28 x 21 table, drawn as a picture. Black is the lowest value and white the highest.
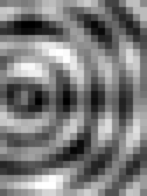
Rings spread out from the middle left. Overall the values sit about 50% of the way up the scale. No overall slope runs across the table. Horizontal stripes repeat 3 times down the table. No row or column stands out.
